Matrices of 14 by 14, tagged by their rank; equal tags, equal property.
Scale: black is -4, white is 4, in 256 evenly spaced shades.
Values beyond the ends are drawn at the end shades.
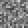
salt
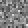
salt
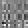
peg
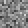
salt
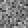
salt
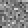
salt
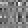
peg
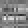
peg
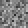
salt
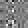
peg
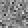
salt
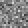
salt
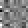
peg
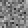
salt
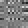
peg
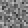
salt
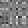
peg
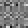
peg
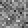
salt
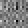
peg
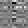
peg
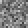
salt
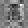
peg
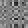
peg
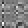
peg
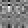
peg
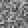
salt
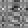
peg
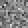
salt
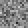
salt
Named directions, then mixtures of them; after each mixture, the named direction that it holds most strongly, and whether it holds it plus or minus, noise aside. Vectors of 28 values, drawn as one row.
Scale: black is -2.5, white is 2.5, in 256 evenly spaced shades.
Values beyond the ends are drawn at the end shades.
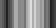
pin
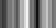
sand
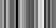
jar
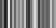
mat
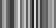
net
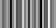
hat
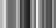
sand, minus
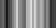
pin, plus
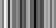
mat, minus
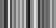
mat, plus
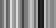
jar, minus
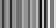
hat, plus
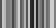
net, plus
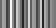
hat, minus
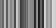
jar, minus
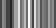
net, plus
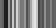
mat, plus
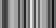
net, minus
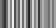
mat, plus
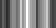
sand, plus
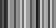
sand, plus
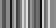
hat, plus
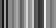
jar, minus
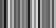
mat, plus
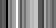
jar, minus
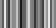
jar, minus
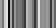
mat, minus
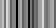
jar, plus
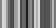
sand, minus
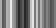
net, minus
